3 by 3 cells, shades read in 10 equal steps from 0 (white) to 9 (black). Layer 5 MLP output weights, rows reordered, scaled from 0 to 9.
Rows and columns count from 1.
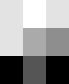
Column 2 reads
0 3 6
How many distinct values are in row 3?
2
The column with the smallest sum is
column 2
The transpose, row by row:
1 1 9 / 0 3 6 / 1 4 9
